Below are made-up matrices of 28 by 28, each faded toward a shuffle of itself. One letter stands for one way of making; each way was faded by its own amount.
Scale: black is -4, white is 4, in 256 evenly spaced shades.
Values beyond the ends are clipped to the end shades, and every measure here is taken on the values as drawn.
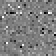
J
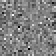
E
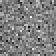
E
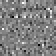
J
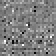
J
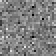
E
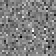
E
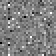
E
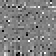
J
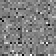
J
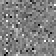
E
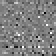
J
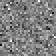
E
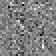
E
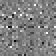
J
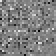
J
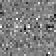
J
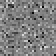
J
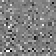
J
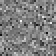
E
